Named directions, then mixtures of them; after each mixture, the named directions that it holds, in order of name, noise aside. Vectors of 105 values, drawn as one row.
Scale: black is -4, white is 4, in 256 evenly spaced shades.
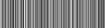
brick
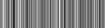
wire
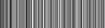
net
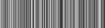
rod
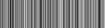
brick, rod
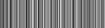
net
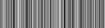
net, wire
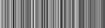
brick, rod, wire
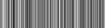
wire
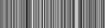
net, rod, wire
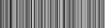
net, rod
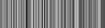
net, rod, wire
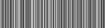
brick, net, rod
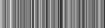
net, rod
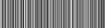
brick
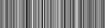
net, rod, wire
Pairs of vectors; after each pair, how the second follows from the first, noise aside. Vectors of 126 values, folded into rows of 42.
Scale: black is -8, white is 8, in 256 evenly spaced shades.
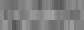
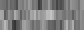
scaled up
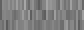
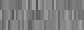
shuffled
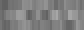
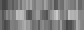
scaled up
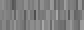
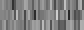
scaled up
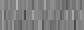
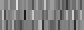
scaled up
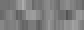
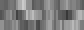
scaled up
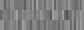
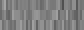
shuffled
